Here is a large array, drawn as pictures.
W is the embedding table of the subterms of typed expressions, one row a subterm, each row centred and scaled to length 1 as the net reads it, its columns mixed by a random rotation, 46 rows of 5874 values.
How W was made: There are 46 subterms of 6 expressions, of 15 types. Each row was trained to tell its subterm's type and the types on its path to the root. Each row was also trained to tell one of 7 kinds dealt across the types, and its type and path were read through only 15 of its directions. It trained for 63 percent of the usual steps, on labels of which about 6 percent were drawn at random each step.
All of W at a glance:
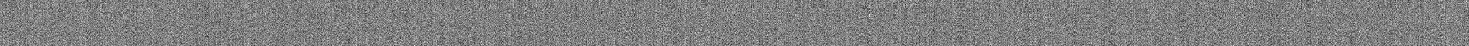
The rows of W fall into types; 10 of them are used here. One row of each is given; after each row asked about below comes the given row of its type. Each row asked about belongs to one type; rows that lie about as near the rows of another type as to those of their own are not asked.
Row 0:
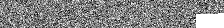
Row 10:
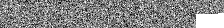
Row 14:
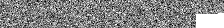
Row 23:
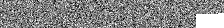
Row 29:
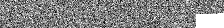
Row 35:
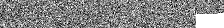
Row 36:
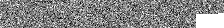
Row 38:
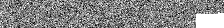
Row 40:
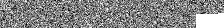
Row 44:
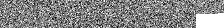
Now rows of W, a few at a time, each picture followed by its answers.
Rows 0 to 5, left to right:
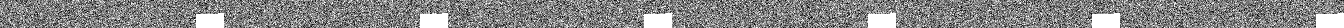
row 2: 35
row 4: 0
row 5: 14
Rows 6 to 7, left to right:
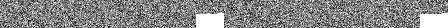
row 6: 14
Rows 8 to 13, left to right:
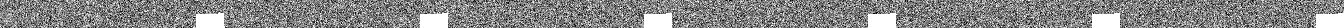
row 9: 40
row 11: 40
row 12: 36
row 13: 10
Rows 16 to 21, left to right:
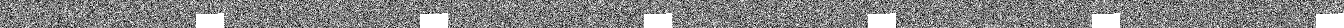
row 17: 40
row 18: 23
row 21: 10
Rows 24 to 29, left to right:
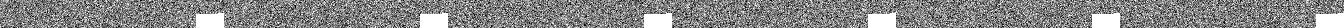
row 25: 23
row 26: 0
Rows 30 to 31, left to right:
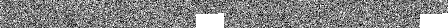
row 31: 0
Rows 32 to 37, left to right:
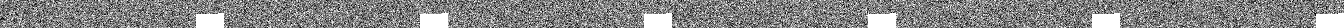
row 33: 14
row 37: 0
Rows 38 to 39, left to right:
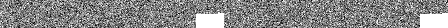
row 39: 23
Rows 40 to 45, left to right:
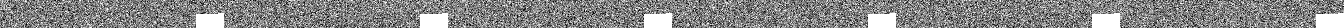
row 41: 44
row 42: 23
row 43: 14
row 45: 40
